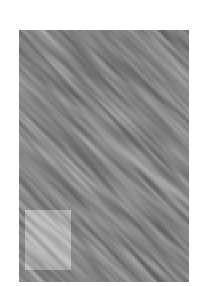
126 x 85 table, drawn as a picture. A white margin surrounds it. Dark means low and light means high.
Streaks slant down to the right. No single row or column stands out from its neighbours. In the bottom left lies a patch that is higher than the rest. Neither half mirrors the other. The ninth with the highest average is the bottom left.
